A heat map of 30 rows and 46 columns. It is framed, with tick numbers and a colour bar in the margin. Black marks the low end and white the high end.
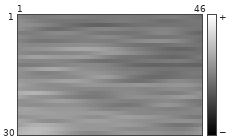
The ninth with the highest average is the bottom left. Streaks run across, left to right. Neither half mirrors the other. The field climbs toward the bottom left.
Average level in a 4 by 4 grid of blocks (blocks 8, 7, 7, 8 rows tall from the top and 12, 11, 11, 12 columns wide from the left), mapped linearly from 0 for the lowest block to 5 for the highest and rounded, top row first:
2 1 1 1 / 3 3 1 0 / 4 3 2 2 / 5 4 3 2
